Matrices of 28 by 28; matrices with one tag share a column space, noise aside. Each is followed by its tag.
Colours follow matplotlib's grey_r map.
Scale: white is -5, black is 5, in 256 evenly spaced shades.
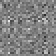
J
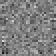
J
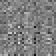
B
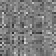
B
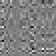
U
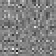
U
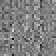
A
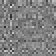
U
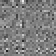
U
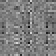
B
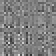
B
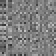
A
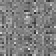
B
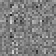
J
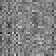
B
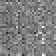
B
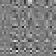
U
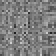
B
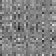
A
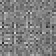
B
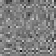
U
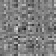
A
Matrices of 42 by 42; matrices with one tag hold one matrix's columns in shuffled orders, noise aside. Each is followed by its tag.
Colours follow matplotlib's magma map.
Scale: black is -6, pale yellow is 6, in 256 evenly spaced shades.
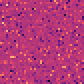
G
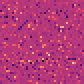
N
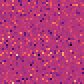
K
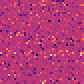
K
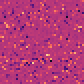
N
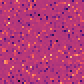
G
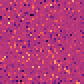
G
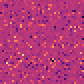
N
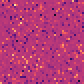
G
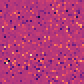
N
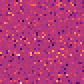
K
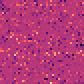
K
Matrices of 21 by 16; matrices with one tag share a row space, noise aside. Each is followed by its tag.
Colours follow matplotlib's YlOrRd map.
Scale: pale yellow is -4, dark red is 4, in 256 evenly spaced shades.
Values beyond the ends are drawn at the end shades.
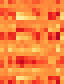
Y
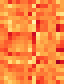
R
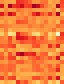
Y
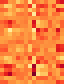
R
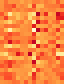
R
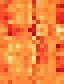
R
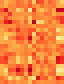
R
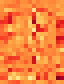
R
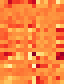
R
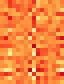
R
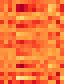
Y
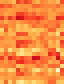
Y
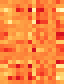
R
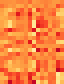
R
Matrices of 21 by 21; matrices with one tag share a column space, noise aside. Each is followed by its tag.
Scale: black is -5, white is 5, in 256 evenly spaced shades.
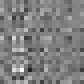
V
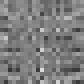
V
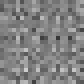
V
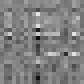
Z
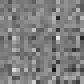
V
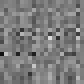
Z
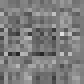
Z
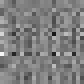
Z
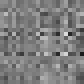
Z
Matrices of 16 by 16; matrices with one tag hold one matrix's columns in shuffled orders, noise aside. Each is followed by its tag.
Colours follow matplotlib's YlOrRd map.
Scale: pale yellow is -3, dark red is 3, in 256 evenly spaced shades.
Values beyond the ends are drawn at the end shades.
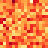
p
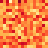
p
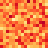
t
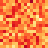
t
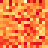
p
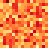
t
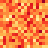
t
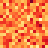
t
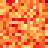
p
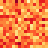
p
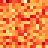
p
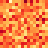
p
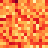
p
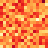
t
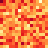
p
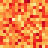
t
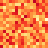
t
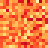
p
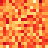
p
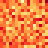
p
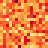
t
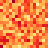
t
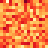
p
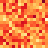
t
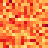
t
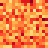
p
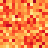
t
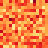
p
